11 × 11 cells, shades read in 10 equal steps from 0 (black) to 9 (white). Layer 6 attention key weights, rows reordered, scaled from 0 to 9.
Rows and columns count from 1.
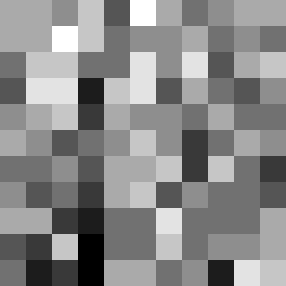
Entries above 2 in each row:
11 11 11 10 10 10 9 10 9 9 7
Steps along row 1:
same down up down up down down up up same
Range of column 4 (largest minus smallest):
7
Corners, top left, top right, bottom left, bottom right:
6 6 4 7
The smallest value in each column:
3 1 2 0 3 4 3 2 1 3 2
